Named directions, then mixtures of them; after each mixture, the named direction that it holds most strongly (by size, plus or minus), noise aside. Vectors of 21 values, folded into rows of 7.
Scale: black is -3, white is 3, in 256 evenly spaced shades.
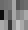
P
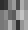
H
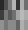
H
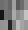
P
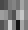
H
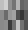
H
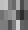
H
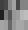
P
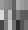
P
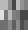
P
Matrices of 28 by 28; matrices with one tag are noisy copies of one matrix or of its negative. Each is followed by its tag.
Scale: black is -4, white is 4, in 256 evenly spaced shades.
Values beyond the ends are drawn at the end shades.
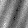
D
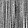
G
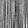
G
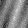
D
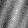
D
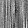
G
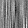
G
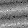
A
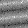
A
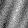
D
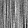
G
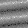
A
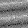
A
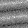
A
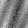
D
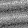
A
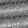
A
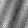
D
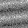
A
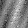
D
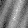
D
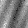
D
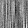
G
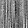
G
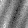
D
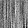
G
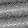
A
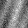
D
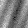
D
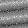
A
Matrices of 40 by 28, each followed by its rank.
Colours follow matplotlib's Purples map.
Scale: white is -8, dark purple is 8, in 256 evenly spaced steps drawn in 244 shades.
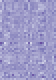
five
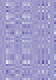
two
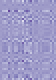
two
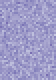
full rank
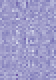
five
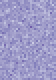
full rank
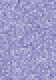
full rank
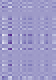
one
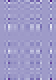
one
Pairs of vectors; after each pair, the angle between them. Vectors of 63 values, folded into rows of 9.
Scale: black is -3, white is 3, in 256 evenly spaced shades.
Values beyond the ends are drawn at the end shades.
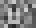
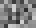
nearly opposite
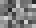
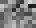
partly opposed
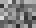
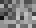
nearly opposite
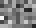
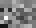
partly opposed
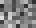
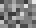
nearly opposite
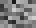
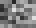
nearly parallel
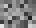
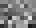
nearly opposite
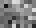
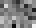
nearly opposite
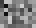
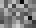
orthogonal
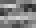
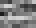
nearly parallel
